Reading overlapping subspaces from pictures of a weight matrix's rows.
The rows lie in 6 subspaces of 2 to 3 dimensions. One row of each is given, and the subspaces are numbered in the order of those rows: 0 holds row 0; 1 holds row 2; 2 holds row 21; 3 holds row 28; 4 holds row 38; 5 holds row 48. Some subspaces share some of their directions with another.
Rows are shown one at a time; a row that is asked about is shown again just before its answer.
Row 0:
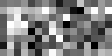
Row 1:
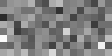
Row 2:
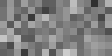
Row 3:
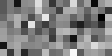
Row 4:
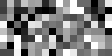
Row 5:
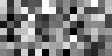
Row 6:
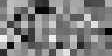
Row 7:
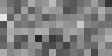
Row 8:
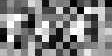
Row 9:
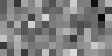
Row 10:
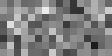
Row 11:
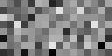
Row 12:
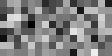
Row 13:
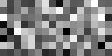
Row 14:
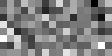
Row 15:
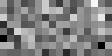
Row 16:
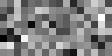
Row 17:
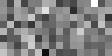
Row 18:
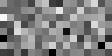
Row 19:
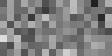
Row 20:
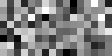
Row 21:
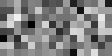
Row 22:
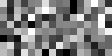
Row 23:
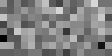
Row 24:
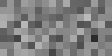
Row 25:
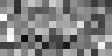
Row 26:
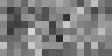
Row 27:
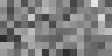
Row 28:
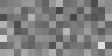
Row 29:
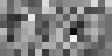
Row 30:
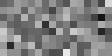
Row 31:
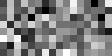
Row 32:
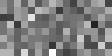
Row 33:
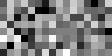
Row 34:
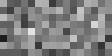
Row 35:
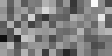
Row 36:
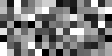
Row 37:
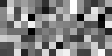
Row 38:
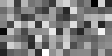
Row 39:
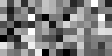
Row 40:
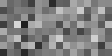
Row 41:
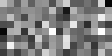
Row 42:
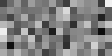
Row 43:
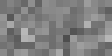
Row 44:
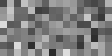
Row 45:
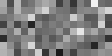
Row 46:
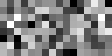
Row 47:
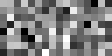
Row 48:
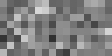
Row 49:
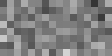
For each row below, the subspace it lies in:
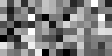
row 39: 0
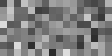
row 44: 1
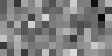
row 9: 5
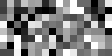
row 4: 0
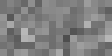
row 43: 4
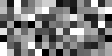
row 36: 4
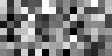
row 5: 2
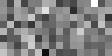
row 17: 4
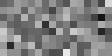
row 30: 4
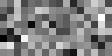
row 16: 2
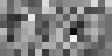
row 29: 2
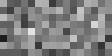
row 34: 3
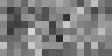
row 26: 0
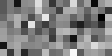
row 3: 5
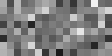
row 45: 4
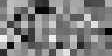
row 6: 5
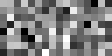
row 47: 4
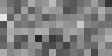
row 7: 2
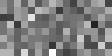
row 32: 1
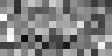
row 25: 2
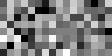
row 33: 5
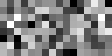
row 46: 2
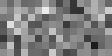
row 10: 0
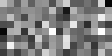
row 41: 4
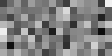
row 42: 4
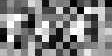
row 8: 2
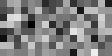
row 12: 2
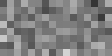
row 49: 1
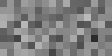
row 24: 1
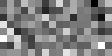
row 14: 3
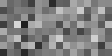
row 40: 1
